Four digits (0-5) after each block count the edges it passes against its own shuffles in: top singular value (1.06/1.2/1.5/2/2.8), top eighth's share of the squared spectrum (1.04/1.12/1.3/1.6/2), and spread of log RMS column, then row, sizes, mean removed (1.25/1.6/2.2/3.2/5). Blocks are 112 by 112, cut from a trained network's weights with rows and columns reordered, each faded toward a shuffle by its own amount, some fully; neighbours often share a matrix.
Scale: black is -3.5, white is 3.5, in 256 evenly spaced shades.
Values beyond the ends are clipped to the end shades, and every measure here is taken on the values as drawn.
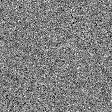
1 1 0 0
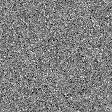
1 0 0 0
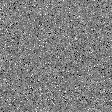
1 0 0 0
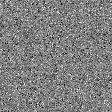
0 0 0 0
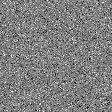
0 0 0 0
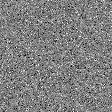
0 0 0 0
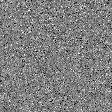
0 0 0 0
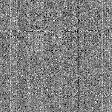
3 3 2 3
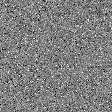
0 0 0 0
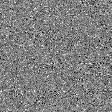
2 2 0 2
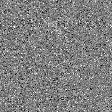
2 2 0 2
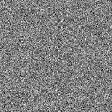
3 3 1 1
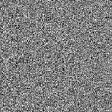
4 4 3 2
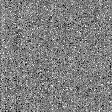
2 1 0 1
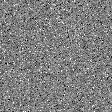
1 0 0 0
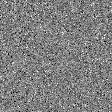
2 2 0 1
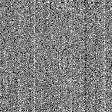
3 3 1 2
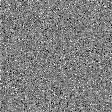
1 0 0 0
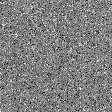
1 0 0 0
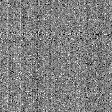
3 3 1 2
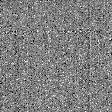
2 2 0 1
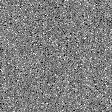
1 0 0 0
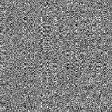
4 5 3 2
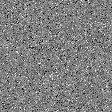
1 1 0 0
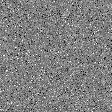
1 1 0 0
